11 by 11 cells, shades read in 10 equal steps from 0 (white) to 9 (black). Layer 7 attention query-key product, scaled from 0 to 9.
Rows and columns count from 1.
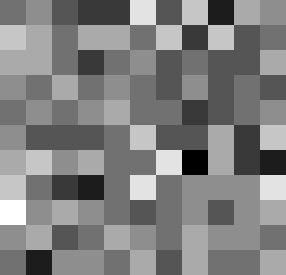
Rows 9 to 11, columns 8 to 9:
4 6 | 3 4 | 3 5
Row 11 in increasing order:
3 3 3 4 4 5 5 5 5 6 8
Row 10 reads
4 3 6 5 3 4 5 3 4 4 5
